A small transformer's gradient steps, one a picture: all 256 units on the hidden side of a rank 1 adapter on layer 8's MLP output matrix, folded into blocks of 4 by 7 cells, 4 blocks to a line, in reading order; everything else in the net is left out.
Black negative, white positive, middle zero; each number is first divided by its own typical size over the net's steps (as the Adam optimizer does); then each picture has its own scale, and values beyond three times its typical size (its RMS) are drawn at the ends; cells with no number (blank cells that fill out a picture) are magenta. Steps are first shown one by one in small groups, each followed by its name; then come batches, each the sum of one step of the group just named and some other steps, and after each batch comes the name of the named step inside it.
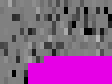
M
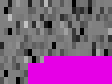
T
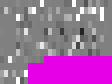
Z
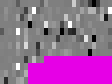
Z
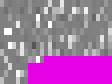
T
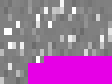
T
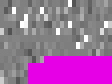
T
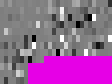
M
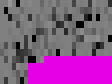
M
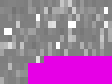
Z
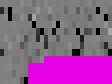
M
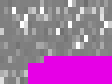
Z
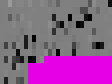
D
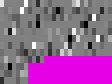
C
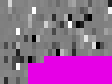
D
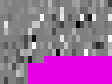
D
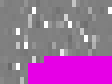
C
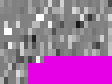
D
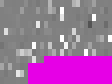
C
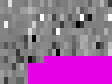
D
